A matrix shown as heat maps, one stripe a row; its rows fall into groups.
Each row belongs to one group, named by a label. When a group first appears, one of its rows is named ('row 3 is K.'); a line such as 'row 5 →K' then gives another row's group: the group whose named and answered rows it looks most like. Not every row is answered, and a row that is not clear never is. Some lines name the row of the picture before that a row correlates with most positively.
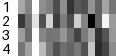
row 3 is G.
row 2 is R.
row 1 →G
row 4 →G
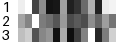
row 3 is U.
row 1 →U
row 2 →G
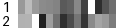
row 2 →G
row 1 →G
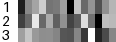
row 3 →G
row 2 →R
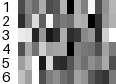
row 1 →U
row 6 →G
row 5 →G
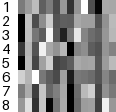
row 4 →U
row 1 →R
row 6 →G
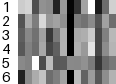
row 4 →U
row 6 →U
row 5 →G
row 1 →U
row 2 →U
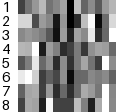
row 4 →G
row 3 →U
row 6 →G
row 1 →U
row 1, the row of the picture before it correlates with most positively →6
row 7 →R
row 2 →U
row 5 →R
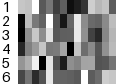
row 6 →R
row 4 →U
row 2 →R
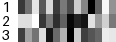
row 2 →G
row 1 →R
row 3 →U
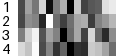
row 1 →U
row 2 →R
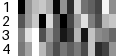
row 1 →R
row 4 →G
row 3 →G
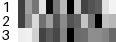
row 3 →G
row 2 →R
